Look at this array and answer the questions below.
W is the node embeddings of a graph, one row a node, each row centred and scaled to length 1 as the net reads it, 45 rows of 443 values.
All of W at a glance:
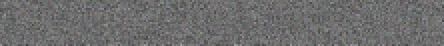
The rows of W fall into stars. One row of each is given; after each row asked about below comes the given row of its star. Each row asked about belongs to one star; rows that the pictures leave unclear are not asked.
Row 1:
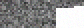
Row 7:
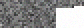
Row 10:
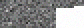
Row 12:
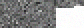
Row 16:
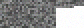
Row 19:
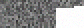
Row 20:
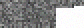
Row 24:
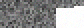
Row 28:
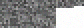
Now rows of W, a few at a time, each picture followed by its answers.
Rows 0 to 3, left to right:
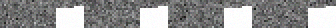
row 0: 10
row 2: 16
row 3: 16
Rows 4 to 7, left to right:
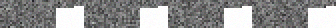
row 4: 10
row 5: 12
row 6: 7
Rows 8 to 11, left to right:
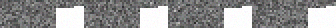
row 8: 28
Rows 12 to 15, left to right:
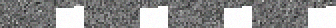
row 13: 24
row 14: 24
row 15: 16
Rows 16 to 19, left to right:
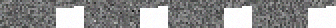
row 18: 24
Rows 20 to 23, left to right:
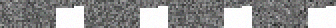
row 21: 7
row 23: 24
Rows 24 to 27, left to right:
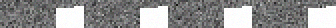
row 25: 1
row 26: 7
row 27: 20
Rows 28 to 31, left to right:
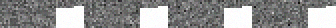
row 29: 24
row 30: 28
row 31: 20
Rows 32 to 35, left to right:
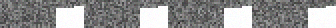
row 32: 20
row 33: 19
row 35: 1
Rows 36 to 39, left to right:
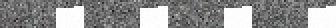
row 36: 10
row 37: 28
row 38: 28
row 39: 10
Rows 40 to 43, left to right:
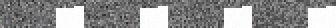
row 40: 12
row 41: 1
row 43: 12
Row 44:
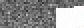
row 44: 1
